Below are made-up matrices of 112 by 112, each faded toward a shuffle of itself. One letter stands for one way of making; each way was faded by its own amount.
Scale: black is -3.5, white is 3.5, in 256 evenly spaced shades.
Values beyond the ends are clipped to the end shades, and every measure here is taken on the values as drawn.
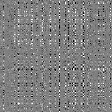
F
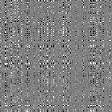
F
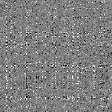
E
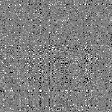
E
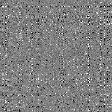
E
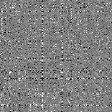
E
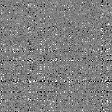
E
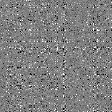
E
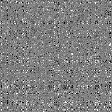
E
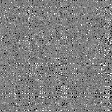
E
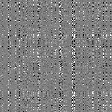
F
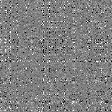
E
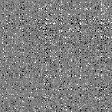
E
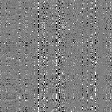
F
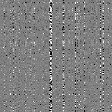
F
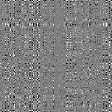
F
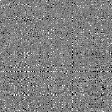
E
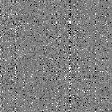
E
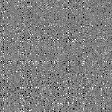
E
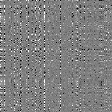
F
